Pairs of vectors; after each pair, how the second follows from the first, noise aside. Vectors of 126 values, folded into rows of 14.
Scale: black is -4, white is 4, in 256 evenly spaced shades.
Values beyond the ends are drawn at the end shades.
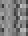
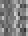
negated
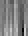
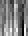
scaled up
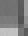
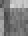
reversed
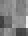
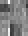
wrapped around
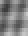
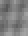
shrunk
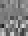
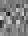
wrapped around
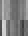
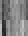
negated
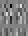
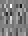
negated
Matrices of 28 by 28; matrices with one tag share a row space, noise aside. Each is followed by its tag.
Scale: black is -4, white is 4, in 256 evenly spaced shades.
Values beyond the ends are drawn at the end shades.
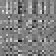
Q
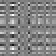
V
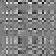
Q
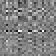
Q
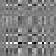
Q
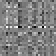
Q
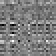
V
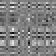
V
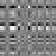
V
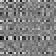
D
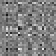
Q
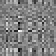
Q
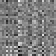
Q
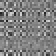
D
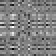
V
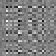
Q
